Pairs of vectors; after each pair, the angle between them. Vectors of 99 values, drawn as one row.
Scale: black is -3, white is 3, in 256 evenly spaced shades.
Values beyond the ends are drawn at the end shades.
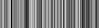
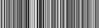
partly aligned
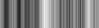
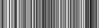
partly opposed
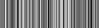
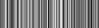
nearly parallel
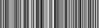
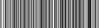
partly aligned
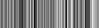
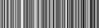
partly opposed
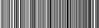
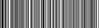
orthogonal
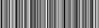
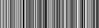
partly opposed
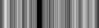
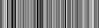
partly aligned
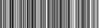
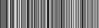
partly aligned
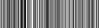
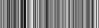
nearly parallel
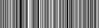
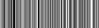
orthogonal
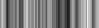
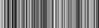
orthogonal
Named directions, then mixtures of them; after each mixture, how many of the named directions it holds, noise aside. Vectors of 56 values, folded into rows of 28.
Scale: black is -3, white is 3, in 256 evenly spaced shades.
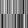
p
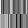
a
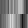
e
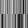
one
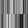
three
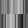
two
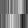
one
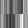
three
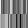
one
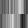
one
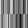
two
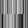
two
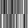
one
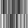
three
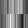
two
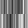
two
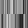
three
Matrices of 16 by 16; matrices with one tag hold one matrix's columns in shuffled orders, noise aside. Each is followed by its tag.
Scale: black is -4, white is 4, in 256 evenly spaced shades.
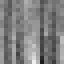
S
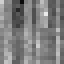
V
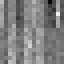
V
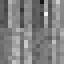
V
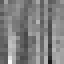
S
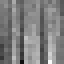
S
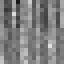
V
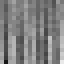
S
